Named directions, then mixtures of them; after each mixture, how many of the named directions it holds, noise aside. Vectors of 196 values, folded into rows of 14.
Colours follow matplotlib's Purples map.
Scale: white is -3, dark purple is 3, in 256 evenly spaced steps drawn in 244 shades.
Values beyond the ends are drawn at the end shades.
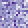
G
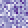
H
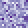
two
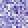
one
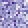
one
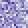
two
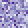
two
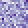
two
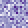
one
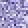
two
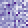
two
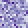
two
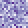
two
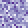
two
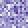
one
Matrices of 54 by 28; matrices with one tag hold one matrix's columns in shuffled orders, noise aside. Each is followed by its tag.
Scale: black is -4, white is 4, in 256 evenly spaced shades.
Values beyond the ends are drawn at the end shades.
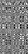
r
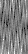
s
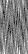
s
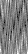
s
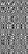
r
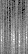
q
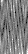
s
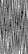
s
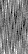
s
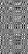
r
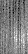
q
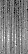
q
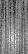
q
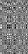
r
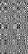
r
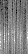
q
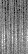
q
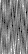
s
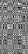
r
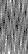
s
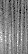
q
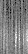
q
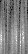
q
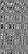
r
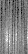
q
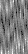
s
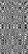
r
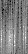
q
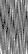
s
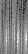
q
